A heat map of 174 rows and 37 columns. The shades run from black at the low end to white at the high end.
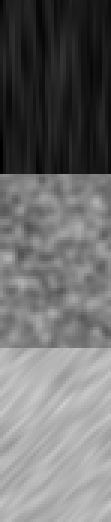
The table splits into 3 rows of 1 panel. Panel 1,1: very low, streaked downward, faint in contrast. Panel 2,1: middling, blotchy. Panel 3,1: high, slanting up to the right, faint in contrast.
